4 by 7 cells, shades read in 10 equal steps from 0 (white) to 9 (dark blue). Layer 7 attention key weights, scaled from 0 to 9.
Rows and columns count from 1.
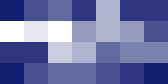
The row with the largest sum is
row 4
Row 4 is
9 7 6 6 7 8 9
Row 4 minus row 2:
9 6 6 2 4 4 2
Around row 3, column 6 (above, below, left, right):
4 8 6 5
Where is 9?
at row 1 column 1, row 4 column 1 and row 4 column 7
